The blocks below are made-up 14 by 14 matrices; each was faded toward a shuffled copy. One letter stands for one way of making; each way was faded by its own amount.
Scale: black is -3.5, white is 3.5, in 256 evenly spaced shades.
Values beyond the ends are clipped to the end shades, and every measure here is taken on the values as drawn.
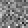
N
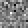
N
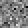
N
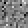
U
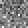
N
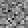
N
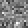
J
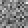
J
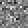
U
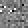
U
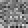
J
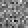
N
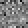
U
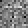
J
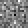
N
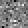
U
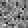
N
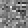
J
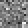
J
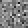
J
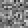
J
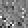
U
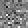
U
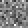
N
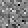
U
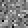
N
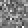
N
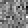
J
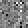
U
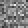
J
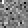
U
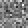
J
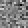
U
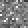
U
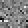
U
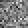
N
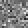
N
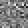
J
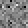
U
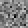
J
